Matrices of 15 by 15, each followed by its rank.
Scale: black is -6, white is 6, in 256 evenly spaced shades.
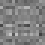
two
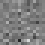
three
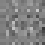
three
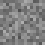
full rank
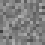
full rank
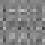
two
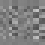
two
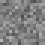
full rank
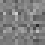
three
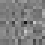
three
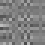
two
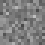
full rank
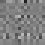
three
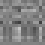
two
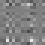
two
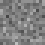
full rank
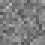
full rank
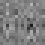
three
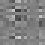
two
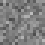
full rank
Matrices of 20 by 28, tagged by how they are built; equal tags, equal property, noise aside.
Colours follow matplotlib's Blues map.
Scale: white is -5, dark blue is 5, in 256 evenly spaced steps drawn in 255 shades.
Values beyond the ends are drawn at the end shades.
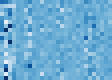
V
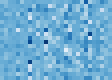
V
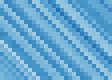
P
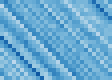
P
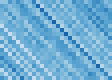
P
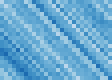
P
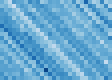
P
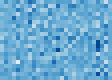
V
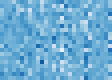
V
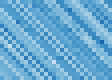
P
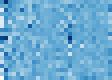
V
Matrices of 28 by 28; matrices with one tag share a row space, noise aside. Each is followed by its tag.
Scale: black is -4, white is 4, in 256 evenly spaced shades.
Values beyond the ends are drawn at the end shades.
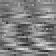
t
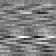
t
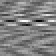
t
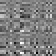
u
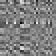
u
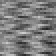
t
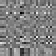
u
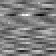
t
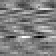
t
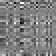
u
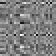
u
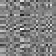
u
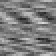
t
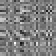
u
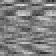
t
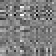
u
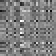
u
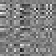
u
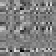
u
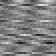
t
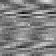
t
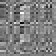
u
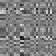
u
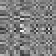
u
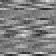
t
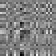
u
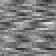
t
